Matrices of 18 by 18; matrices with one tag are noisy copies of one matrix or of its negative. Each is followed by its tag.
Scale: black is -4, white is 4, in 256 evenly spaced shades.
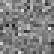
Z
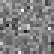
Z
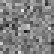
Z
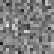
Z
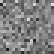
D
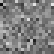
D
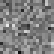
Z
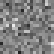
Z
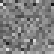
D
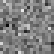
Z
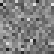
D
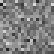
D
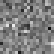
Z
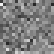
D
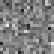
Z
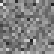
D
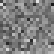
D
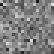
D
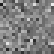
D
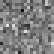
Z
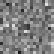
Z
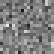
Z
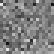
D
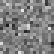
Z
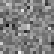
Z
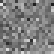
D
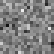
Z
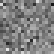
D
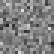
Z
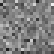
D
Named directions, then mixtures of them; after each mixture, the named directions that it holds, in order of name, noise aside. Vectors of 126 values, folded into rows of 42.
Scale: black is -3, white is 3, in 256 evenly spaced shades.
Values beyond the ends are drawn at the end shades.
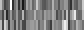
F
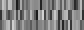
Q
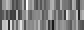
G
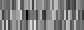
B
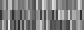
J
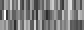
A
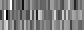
A, F, Q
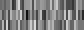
B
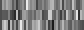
G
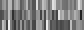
J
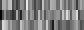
G, J, Q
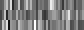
A, B, G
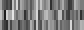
A, G, Q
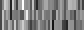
B, F, G
